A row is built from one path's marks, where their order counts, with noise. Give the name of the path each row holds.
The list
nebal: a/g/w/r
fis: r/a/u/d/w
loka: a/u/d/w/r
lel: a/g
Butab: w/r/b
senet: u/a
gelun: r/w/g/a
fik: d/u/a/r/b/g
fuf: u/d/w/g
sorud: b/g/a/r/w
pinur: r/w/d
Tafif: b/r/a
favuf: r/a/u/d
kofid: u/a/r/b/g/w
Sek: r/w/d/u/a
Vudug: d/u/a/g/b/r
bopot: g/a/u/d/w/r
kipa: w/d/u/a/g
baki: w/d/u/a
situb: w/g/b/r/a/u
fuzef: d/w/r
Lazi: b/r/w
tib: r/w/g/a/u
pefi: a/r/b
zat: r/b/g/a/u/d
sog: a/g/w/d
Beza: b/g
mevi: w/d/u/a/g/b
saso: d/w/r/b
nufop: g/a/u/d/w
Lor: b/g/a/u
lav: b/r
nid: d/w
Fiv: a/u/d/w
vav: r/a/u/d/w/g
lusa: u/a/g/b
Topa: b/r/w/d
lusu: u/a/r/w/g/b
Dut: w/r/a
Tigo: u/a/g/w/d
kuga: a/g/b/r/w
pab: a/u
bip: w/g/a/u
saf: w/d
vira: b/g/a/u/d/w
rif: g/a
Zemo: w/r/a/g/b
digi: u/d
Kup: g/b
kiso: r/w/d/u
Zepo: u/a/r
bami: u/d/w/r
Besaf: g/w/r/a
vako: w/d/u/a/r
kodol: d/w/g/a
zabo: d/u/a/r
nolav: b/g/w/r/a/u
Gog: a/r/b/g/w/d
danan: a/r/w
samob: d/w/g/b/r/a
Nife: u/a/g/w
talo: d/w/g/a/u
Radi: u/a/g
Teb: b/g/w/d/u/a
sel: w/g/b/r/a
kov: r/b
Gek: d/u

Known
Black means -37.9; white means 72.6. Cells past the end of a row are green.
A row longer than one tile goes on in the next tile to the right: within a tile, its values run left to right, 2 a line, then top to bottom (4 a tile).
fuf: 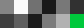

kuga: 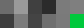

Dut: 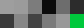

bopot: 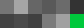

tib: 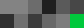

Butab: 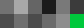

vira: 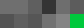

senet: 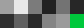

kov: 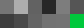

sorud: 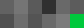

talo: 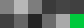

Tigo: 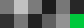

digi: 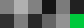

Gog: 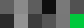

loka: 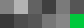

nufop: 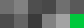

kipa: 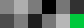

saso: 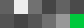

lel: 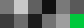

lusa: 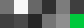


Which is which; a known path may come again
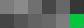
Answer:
lav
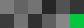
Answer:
Lor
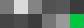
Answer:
Vudug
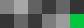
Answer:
Besaf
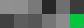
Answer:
Teb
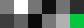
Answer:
Radi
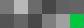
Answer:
nid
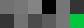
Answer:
favuf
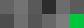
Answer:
sorud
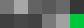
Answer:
bopot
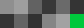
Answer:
rif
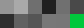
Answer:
gelun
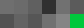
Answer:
vira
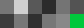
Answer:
kofid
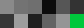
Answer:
situb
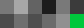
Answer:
Butab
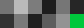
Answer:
Tigo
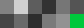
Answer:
Nife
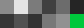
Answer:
Zepo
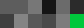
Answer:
Topa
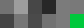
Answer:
danan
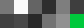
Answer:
lusa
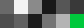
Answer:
fik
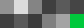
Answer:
kodol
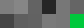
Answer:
fis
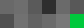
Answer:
Lazi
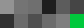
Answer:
kiso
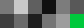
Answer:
lel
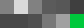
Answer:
fuzef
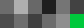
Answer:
Zemo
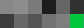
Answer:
Tafif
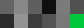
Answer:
Gog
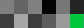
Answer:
saf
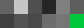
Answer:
pefi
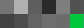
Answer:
kov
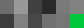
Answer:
kuga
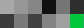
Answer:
baki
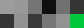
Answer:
sel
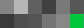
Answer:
loka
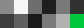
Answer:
fuf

